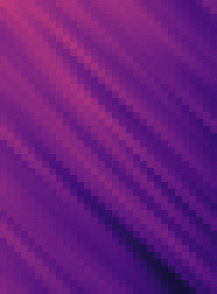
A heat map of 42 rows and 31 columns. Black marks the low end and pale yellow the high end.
The halves do not mirror each other. The ninth with the highest average is the top left. On average the colour sits 30% of the way up the scale. The grain runs diagonally down to the right. There is an overall slope up to the top left. No row or column stands out.
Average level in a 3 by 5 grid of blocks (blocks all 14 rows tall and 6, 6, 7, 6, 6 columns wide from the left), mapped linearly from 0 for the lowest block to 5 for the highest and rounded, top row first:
5 5 4 3 1
3 3 3 2 1
3 2 1 0 0
